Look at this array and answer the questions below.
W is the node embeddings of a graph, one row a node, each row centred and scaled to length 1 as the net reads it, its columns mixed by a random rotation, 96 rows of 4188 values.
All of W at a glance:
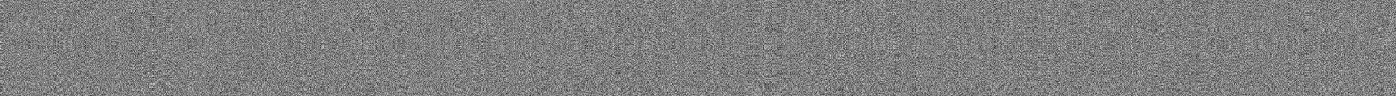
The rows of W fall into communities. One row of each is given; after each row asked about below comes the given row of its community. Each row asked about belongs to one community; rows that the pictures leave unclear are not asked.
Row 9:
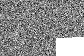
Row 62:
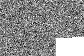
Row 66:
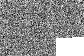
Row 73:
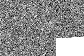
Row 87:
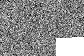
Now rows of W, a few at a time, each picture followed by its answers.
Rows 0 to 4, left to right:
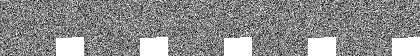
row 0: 9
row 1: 62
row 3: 62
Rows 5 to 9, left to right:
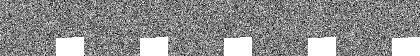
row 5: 73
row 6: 73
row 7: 87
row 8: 62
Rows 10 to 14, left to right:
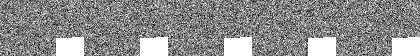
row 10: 73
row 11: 73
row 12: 66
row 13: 87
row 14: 73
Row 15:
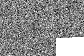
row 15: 66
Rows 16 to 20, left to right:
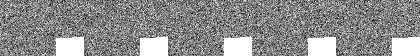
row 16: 73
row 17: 62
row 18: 62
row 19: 73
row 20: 62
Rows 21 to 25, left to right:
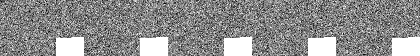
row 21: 87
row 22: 62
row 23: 73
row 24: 66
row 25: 62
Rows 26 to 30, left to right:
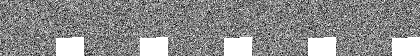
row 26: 73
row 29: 87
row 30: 87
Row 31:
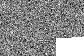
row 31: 87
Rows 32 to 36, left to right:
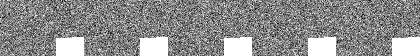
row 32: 73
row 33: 62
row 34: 66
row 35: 9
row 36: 73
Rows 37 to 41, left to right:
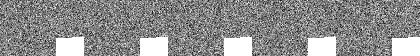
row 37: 62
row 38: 66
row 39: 9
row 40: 62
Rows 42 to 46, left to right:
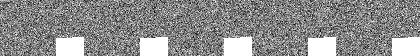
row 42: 9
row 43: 87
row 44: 62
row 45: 9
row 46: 9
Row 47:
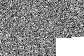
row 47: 73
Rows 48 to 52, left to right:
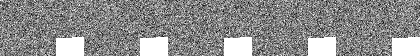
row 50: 87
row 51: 66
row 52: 9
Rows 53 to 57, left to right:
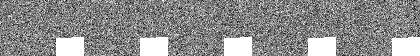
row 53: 87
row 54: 66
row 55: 73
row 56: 73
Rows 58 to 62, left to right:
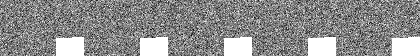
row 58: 73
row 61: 66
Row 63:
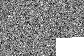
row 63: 87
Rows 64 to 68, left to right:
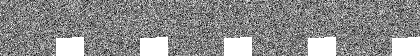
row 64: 73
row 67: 9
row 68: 73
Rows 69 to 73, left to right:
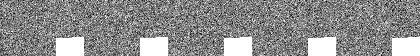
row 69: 62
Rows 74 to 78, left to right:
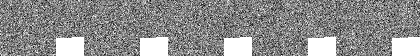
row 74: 73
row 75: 87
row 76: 87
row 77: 62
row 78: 9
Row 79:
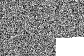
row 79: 62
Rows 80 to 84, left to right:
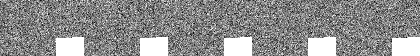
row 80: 9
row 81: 66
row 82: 73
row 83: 87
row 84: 87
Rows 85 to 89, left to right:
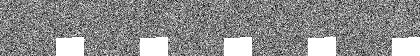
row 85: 66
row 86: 87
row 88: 62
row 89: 62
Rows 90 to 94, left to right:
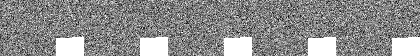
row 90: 62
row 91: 87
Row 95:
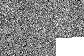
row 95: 62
